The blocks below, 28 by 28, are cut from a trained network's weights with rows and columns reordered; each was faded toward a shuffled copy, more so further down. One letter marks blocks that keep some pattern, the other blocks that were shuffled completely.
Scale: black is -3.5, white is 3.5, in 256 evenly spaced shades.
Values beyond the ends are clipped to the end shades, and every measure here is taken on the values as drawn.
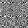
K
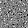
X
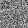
X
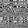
K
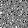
X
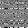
K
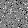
X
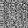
K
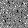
X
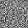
K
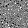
X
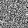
X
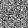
K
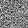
X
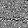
K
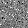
X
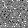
X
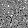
X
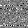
K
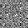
K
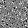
X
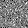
X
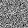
X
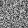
K
